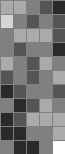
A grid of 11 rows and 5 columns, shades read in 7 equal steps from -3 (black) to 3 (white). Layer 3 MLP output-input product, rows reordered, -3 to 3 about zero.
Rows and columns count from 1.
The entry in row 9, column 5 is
1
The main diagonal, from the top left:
1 0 1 0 0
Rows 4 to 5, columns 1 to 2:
0 -1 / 1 0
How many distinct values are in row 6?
3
